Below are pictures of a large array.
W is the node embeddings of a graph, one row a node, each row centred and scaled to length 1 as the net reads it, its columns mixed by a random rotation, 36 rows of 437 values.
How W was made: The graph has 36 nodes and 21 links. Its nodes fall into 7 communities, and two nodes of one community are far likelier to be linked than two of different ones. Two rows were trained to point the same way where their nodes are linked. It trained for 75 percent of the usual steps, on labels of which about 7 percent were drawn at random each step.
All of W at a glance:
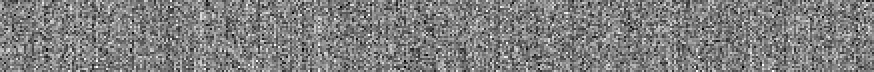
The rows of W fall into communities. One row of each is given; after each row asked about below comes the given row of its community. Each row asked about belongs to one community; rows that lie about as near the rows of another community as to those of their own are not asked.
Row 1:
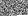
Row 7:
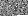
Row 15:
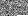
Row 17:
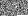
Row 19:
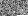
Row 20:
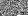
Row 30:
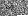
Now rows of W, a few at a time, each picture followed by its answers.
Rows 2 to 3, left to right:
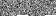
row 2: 1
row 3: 19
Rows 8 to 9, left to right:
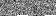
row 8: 17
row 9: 15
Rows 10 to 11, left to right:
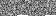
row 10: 20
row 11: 20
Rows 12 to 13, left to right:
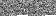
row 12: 1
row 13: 15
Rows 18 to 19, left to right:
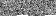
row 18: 1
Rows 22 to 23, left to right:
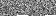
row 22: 15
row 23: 7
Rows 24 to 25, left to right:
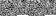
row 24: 30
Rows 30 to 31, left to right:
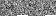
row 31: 20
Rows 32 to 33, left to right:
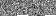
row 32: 17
